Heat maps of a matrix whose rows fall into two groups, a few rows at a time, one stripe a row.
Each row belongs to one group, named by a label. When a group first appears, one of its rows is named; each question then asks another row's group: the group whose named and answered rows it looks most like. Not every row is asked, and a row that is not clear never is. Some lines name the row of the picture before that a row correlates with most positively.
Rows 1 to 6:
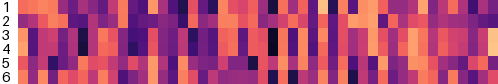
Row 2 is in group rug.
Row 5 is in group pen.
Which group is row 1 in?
rug
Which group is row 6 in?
pen
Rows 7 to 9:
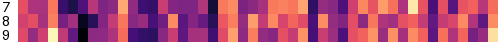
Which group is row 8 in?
rug
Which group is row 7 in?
rug
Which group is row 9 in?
rug
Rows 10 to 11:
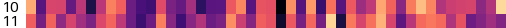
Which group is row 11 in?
pen
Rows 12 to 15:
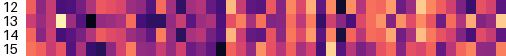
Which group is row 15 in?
rug
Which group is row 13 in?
rug
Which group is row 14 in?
pen
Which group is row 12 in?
pen
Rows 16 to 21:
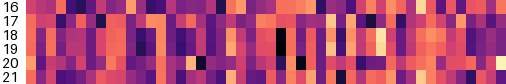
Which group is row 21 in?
pen
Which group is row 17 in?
pen
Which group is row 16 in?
rug
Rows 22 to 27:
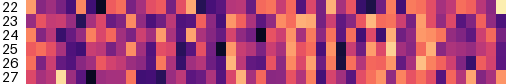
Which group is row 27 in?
rug
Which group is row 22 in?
pen
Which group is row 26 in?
pen
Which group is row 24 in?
pen
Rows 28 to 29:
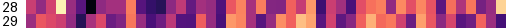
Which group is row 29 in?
rug
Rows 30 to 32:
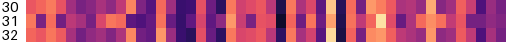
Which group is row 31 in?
pen
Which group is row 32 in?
rug
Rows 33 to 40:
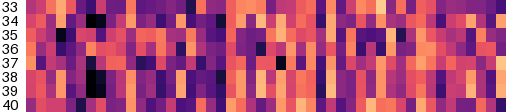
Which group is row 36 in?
pen
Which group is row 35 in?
pen
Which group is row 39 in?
rug
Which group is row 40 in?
rug
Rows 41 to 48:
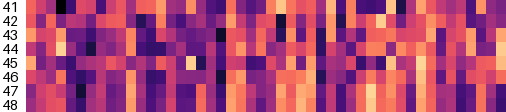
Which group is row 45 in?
pen
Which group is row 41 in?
pen
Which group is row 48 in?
rug
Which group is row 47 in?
rug
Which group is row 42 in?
pen
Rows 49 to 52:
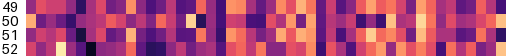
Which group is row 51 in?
rug
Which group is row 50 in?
pen
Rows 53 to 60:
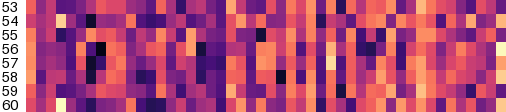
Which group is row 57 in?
pen
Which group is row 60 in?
rug
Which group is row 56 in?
pen
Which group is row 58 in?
pen
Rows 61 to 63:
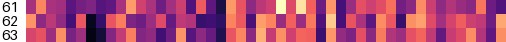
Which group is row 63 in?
rug
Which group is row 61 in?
rug
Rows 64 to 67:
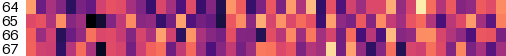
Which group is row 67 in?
pen
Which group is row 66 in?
pen
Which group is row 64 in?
pen
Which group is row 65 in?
rug
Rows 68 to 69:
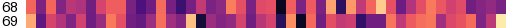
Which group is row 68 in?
pen
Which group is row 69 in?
pen
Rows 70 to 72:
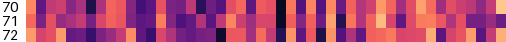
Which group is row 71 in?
pen
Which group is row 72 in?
rug
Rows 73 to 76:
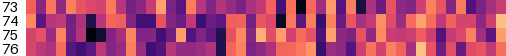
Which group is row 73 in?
pen
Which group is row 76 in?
rug
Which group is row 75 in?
rug
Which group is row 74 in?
pen
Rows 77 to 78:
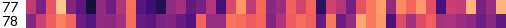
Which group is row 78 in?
rug
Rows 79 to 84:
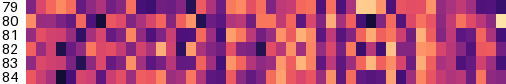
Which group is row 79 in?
rug
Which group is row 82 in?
pen
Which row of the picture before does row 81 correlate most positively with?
78
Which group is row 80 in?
pen
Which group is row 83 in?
rug
